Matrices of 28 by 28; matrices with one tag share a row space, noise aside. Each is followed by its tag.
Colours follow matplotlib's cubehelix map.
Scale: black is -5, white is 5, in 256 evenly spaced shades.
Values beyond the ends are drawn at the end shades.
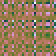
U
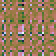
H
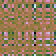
U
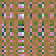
H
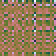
U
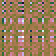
H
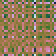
U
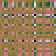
U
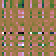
H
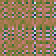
U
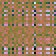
U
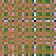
U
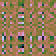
H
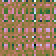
U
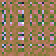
H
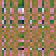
H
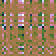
H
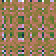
H
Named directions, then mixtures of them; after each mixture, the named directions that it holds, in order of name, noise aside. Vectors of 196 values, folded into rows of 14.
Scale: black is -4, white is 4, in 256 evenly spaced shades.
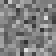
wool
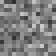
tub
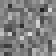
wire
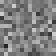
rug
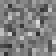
wire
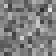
tub, wire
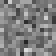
wool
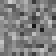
tub, wool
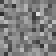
rug, tub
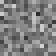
rug, tub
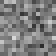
tub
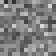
tub, wool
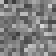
tub, wool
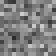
tub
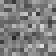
tub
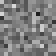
rug, tub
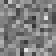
wool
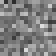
tub, wool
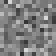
wool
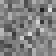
tub, wire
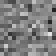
rug, tub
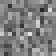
wire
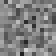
wool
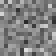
rug, wool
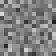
rug, wool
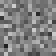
rug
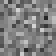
wool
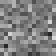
rug, tub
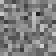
rug, tub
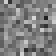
wool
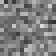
tub, wool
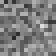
tub, wool
